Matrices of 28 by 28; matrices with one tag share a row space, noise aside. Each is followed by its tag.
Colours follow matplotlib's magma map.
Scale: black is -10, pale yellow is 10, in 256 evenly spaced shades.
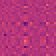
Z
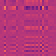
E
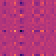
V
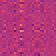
V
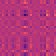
Z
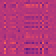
E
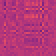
E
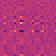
V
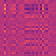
E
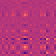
Z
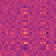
Z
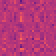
V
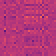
E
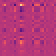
V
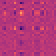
V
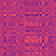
E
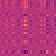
Z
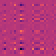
V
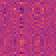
V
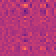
Z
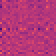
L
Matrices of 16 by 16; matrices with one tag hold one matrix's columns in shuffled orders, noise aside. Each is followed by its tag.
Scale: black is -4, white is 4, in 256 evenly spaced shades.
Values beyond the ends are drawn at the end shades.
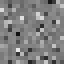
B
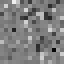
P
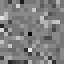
B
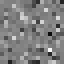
B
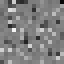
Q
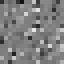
Q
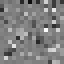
Q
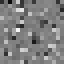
Q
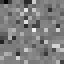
Q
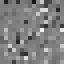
Q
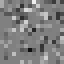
P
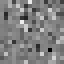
P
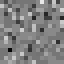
P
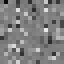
Q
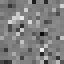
B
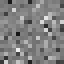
B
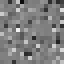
Q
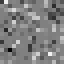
P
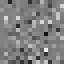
B
